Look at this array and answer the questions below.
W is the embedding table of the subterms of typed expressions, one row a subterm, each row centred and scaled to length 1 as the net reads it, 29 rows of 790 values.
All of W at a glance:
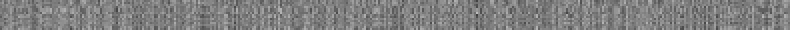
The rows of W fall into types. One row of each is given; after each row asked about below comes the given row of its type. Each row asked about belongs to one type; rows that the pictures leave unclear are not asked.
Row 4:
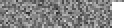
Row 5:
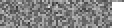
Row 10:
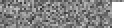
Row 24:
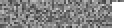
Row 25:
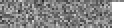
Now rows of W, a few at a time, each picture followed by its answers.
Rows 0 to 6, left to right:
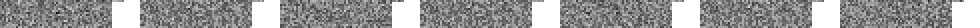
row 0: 5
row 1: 5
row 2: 24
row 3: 5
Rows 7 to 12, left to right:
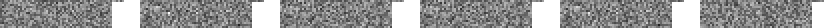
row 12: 25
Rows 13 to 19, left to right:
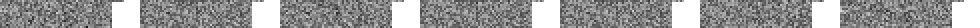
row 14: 10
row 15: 4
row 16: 10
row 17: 10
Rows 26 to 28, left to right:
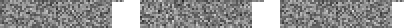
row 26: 10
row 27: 25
